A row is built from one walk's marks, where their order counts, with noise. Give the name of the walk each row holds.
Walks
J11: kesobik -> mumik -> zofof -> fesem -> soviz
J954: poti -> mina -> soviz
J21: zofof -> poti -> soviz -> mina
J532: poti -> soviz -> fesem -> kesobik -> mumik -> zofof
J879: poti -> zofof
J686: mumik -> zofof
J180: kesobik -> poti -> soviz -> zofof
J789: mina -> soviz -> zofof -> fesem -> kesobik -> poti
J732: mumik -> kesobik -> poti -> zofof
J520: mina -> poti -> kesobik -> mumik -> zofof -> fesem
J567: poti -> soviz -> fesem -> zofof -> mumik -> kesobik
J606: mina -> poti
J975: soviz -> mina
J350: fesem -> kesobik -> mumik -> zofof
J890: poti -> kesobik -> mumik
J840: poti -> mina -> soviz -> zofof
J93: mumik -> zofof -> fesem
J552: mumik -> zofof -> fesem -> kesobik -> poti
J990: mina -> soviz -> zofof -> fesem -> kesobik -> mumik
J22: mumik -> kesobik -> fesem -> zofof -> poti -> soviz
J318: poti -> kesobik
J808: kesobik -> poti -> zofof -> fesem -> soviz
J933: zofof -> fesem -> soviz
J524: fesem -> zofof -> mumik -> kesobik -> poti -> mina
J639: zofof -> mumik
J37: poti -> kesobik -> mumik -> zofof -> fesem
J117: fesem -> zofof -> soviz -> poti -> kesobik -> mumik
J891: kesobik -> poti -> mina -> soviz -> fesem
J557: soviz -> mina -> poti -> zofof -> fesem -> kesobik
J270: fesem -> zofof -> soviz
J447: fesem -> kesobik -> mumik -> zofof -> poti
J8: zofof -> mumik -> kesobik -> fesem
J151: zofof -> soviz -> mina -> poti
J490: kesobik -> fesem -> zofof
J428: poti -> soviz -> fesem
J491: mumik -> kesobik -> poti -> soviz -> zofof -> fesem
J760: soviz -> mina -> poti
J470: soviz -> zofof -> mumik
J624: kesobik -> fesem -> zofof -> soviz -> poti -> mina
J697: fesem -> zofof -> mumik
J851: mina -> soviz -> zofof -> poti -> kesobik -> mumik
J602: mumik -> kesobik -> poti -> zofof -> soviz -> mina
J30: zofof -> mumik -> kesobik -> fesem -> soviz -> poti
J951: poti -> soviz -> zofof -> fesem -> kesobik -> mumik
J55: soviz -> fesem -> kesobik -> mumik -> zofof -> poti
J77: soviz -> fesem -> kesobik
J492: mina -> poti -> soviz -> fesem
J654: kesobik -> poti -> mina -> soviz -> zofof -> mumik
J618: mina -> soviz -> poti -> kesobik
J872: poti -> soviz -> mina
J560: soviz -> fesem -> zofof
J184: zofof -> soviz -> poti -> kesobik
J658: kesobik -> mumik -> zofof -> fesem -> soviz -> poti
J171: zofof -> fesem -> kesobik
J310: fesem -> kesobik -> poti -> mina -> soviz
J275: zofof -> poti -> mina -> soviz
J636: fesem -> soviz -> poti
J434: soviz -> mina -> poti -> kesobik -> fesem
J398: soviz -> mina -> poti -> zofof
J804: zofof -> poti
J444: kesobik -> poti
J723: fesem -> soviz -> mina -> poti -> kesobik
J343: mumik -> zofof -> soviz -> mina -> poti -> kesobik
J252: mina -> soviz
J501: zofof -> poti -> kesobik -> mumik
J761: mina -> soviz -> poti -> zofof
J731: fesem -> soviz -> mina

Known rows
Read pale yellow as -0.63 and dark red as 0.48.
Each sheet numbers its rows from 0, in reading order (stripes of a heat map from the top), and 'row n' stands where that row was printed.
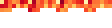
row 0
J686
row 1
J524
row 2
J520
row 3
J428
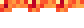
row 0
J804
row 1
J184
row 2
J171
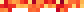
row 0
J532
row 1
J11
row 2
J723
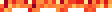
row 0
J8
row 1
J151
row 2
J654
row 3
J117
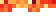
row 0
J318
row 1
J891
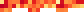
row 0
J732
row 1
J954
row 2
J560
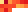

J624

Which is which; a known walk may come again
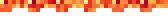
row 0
J697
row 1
J180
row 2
J318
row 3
J552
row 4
J11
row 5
J618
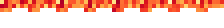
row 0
J732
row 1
J22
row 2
J184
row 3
J275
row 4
J524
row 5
J602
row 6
J444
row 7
J501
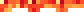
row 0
J93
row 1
J624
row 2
J851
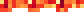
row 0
J21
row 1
J398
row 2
J350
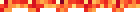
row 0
J434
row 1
J532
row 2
J891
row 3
J343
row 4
J933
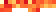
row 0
J658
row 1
J890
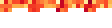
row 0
J470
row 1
J872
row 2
J447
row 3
J723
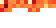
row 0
J151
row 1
J428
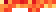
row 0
J654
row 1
J954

